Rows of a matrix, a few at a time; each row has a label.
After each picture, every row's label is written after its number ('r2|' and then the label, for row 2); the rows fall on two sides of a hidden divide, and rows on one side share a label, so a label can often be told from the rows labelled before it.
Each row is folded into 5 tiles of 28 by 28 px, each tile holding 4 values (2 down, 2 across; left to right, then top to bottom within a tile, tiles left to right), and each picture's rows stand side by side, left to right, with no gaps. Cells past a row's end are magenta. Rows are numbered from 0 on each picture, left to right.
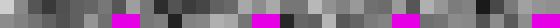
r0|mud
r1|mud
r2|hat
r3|mud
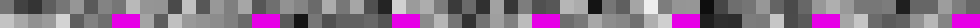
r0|mud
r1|mud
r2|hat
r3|mud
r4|mud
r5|hat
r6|mud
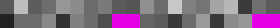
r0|hat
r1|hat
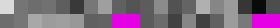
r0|mud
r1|hat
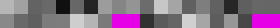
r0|mud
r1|hat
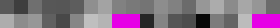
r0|mud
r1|hat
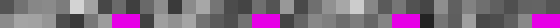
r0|hat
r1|hat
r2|hat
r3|hat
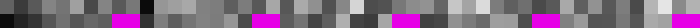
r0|hat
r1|hat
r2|hat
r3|hat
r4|mud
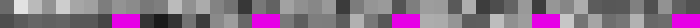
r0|hat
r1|hat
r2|mud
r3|mud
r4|mud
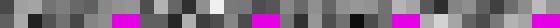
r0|hat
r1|hat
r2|hat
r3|mud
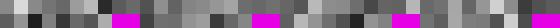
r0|hat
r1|hat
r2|hat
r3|hat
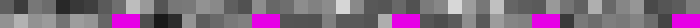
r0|mud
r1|hat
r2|hat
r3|hat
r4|hat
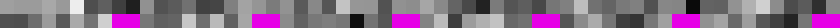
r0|hat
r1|mud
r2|hat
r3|mud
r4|hat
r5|hat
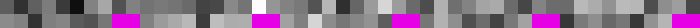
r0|mud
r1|mud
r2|mud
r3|hat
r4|hat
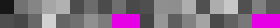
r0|hat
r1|hat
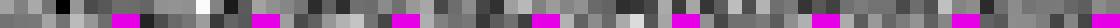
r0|mud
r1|hat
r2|mud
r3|mud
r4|mud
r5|hat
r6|mud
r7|hat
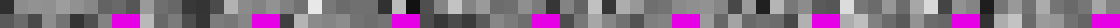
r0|hat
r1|mud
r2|hat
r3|hat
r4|hat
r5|mud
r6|mud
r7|hat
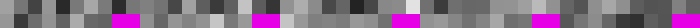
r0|mud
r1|mud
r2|mud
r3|mud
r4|hat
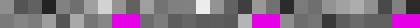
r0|mud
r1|hat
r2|hat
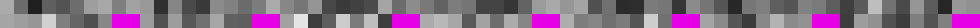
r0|mud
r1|mud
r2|mud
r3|mud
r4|mud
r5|mud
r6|hat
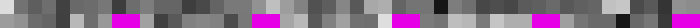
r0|mud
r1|mud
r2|mud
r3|mud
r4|hat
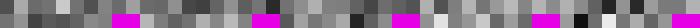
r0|hat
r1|mud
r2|hat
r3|mud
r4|mud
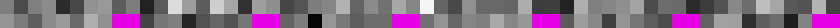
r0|mud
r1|hat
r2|hat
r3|mud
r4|hat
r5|hat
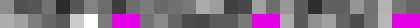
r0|mud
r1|hat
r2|mud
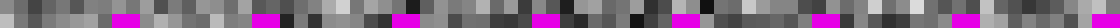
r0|mud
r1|mud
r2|hat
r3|hat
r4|hat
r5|hat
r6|hat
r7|mud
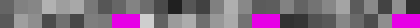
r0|hat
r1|mud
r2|hat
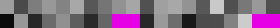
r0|hat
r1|hat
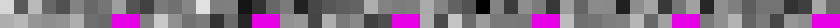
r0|mud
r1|hat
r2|mud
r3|mud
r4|mud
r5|hat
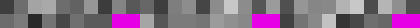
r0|hat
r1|mud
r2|hat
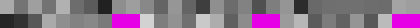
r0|hat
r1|mud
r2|mud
